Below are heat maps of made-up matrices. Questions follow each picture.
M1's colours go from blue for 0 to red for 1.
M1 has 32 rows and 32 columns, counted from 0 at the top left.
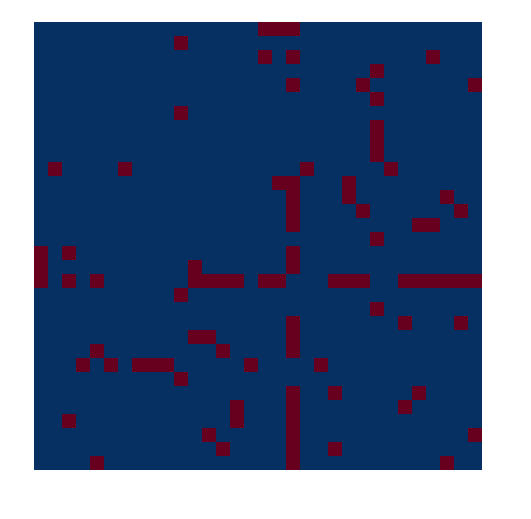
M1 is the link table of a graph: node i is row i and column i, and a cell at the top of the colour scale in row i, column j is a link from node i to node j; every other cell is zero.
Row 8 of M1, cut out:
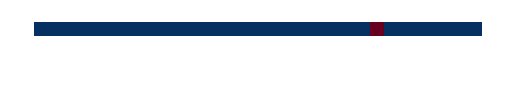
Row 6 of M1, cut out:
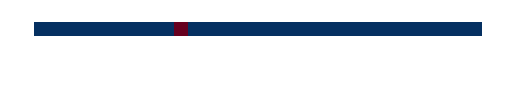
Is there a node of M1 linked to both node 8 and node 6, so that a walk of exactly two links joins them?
no
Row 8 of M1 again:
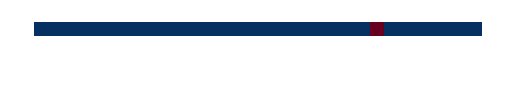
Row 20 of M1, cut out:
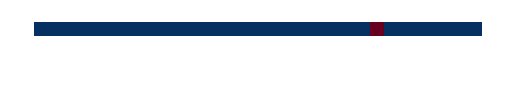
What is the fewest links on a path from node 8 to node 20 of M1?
2
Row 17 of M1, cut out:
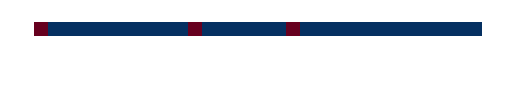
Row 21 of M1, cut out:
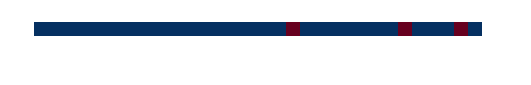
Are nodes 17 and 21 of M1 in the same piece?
yes
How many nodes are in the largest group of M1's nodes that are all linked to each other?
3
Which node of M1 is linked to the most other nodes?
node 18
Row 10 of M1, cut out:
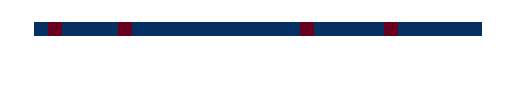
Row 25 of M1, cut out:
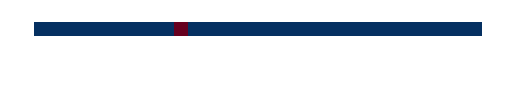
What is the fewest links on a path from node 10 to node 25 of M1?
1
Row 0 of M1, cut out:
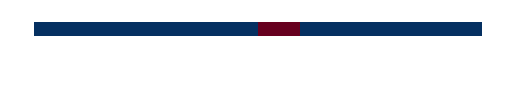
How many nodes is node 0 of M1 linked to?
3
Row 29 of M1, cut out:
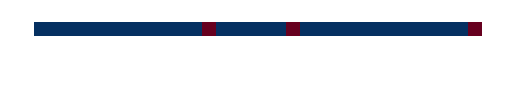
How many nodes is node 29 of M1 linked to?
3
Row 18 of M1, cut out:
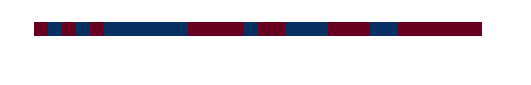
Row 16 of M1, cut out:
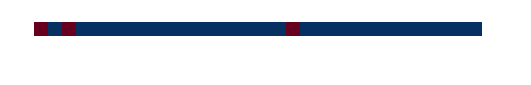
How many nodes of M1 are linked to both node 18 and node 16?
2
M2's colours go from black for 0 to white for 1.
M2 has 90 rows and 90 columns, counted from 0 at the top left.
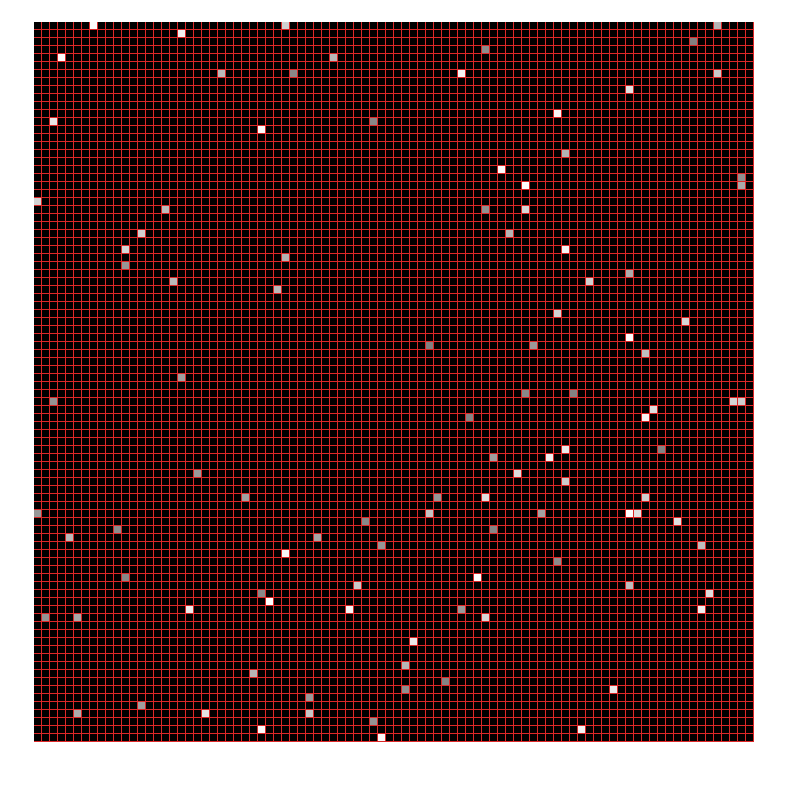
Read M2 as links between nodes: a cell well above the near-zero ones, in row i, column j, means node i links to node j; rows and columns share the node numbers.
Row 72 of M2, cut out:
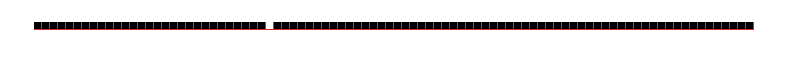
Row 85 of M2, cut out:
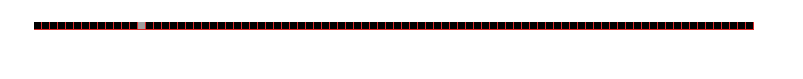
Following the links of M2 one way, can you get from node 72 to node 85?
yes
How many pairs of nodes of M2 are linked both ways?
1
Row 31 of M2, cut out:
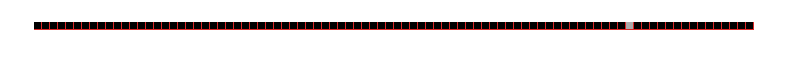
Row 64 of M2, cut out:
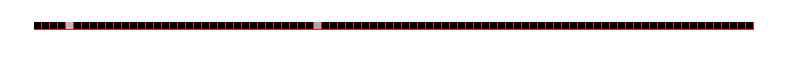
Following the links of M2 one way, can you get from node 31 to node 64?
yes
